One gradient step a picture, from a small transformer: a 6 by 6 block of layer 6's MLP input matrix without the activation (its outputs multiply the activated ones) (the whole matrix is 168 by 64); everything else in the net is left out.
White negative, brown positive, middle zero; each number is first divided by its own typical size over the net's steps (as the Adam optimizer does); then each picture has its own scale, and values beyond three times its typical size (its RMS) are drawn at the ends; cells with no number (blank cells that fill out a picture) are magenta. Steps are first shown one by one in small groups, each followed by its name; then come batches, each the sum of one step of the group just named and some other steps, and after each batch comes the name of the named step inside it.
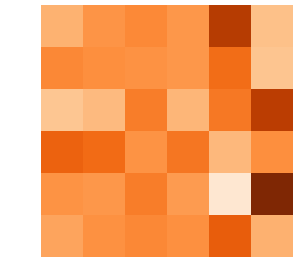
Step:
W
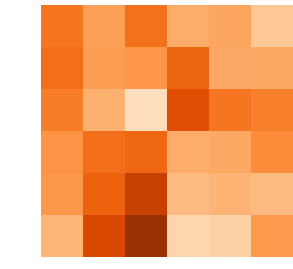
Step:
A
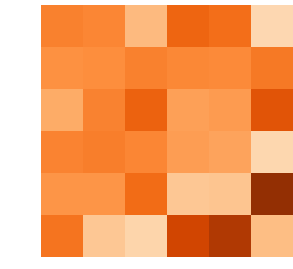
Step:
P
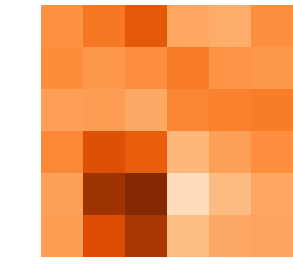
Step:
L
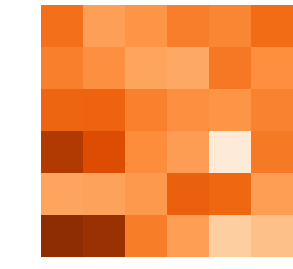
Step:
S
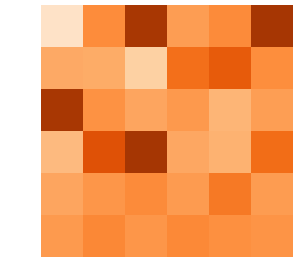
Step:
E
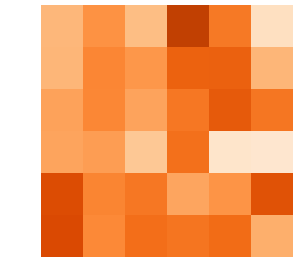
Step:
P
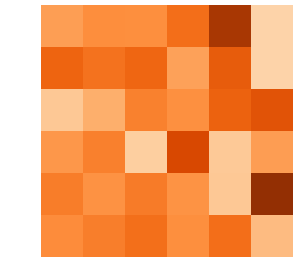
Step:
W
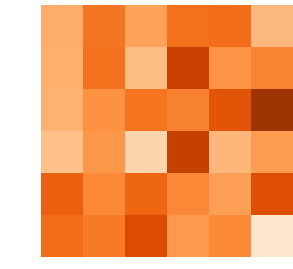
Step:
W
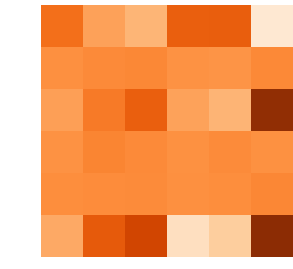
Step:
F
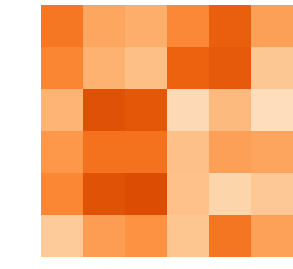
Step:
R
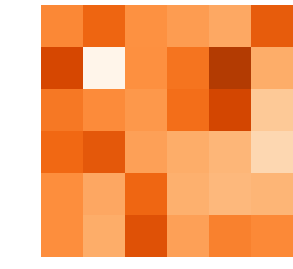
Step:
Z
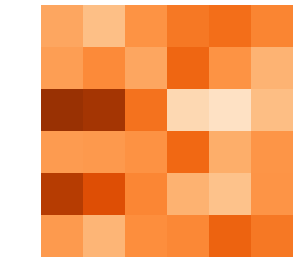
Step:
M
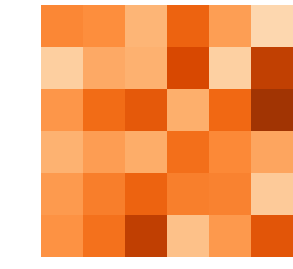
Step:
F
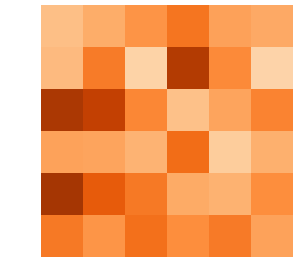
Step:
M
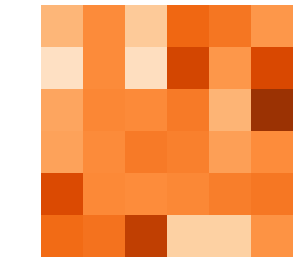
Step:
F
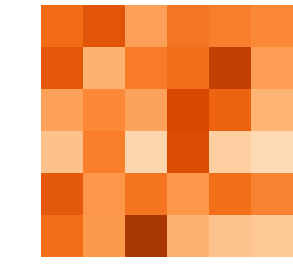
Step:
Z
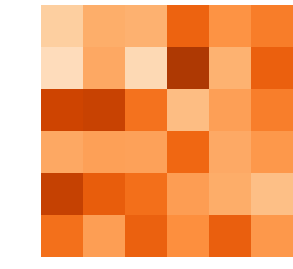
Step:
M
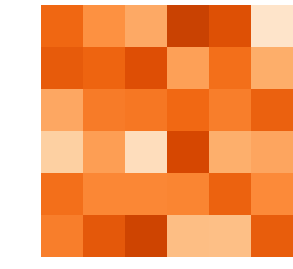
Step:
F
